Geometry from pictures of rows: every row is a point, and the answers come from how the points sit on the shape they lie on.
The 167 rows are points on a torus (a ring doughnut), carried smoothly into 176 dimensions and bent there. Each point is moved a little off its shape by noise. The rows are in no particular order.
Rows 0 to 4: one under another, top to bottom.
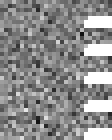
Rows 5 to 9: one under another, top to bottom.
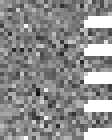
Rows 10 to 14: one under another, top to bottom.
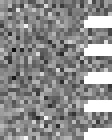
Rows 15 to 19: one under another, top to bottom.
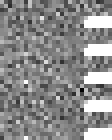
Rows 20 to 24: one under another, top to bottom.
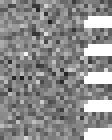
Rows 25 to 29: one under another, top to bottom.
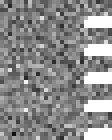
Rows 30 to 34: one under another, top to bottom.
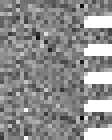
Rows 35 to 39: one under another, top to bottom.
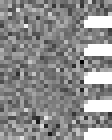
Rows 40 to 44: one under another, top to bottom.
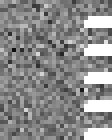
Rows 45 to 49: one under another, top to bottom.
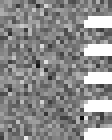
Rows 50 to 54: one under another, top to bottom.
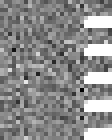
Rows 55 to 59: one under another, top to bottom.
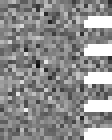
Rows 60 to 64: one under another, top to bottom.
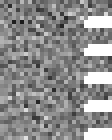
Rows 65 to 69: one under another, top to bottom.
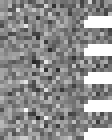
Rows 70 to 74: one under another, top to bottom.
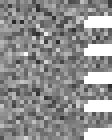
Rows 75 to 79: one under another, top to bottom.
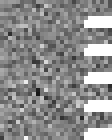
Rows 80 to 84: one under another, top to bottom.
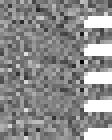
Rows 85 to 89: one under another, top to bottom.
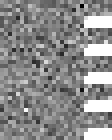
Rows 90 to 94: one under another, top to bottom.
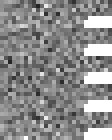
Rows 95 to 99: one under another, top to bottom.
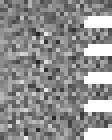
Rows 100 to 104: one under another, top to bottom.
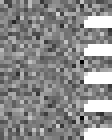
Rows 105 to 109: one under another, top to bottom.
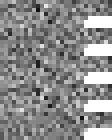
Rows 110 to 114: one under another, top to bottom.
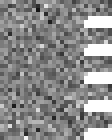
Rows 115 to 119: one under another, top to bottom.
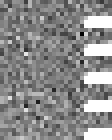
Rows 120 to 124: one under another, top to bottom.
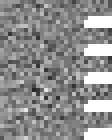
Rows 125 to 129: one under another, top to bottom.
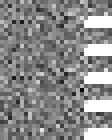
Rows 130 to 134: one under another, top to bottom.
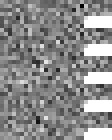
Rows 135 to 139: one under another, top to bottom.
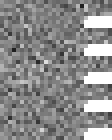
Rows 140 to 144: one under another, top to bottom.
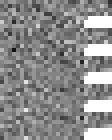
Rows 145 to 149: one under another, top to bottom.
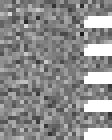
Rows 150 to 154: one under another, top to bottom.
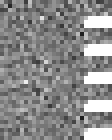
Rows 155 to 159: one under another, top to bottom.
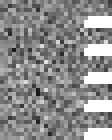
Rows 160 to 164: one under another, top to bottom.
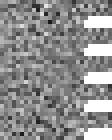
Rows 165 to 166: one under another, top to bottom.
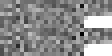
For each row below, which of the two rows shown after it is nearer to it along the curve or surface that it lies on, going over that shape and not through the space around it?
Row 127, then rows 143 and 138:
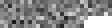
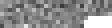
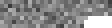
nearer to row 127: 138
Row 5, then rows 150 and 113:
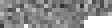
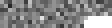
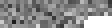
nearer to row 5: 150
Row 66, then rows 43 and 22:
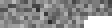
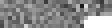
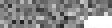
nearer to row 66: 22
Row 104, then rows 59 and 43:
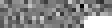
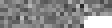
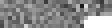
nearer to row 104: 43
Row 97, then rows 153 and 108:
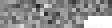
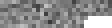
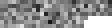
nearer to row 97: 108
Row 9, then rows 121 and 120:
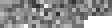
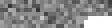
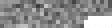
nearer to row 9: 120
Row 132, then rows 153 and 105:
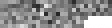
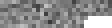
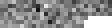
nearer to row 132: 105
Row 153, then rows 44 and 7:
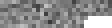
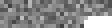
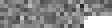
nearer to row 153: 44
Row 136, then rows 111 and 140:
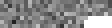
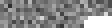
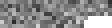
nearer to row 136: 140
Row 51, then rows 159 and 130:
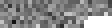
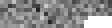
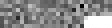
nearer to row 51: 159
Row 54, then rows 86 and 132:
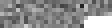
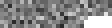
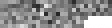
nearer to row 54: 132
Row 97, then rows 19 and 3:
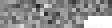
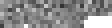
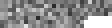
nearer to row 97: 19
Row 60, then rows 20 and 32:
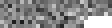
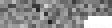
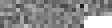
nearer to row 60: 20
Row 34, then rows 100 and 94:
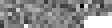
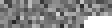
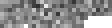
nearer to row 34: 94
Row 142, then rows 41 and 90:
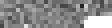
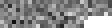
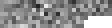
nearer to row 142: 90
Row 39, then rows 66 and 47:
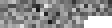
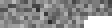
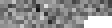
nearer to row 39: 47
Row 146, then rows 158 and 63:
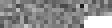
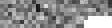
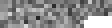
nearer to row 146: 63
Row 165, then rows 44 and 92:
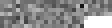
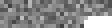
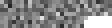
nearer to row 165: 44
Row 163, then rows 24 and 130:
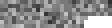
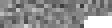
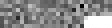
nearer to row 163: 24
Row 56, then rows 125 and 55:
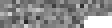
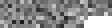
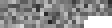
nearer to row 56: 55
